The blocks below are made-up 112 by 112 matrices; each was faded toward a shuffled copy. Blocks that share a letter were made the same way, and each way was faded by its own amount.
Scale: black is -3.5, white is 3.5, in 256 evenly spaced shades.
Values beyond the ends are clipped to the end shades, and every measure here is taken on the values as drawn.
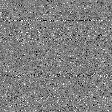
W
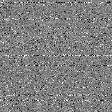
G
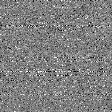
G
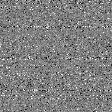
W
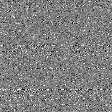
W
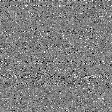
W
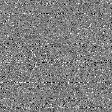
G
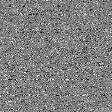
W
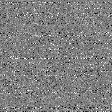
W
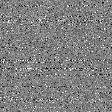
W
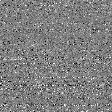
W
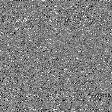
W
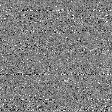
G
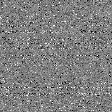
W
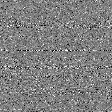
G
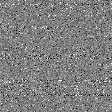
W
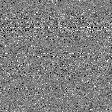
G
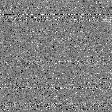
G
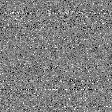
G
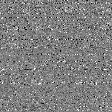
W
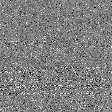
G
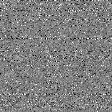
W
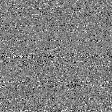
G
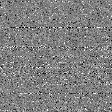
G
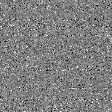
W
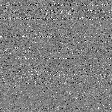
W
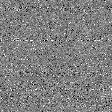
W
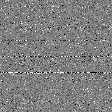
G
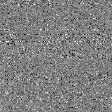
W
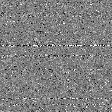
G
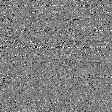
G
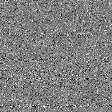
W
